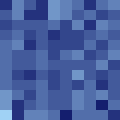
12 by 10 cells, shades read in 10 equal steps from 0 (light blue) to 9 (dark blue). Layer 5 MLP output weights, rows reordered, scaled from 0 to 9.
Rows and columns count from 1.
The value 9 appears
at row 11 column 9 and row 12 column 6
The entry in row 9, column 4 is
5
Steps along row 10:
up up down up same down up down up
